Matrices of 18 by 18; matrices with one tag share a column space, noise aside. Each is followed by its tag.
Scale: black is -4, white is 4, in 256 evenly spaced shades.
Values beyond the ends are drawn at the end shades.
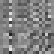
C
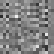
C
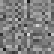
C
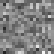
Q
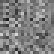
C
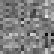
C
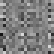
C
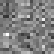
C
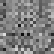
C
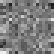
Q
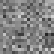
C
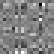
Q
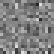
Q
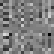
C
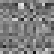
Q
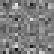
Q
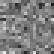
Q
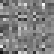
Q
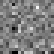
Q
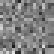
Q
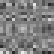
Q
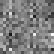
C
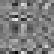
Q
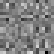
Q
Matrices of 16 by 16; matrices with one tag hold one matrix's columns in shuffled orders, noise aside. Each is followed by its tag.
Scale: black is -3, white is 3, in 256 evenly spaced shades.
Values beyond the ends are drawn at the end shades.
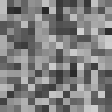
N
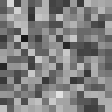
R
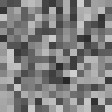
R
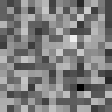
N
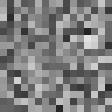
N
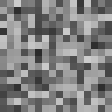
N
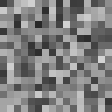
R
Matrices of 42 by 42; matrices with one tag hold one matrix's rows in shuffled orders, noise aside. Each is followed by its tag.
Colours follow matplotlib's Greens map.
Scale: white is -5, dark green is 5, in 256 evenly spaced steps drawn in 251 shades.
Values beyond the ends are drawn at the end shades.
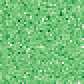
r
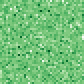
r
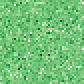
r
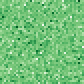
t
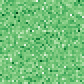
t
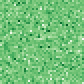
r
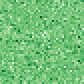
t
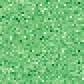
t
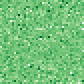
r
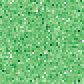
t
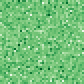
r
